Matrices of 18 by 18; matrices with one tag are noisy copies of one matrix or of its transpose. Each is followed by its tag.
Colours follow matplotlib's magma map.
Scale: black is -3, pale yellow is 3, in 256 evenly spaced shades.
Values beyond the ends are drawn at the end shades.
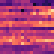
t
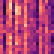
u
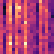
u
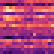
u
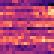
t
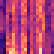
t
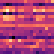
u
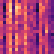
u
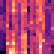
t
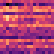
u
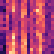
t
